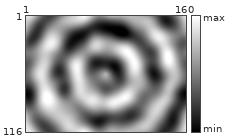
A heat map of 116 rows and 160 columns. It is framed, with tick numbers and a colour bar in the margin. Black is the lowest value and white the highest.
No lone cell stands out from its neighbours. The texture varies smoothly and slowly. The ninth with the highest average is the bottom left. The ninth with the lowest average is the top middle. On average the colour sits 50% of the way up the scale. No single row or column stands out from its neighbours. Concentric rings centre on the centre.
